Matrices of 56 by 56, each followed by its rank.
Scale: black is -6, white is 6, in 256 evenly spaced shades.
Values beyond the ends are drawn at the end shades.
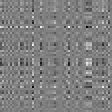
two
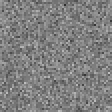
full rank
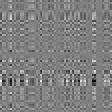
two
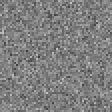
full rank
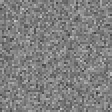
full rank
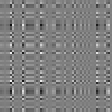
one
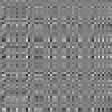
two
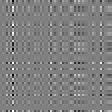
one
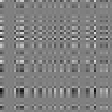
one
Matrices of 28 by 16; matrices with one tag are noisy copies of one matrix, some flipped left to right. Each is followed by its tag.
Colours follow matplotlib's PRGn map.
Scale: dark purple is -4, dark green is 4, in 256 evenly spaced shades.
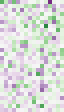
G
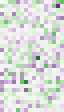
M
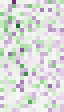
G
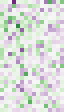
G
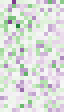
G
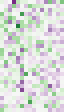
G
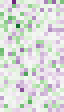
G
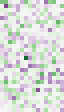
M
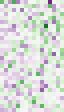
G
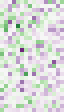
G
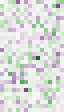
M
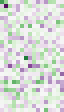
M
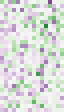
G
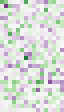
M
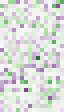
M
